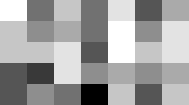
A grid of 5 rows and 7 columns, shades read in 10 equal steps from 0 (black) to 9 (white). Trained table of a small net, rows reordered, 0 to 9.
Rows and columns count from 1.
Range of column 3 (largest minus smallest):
4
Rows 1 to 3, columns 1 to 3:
9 4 7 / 7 5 6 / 7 7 8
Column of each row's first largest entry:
1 5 5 3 5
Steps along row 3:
same up down up down up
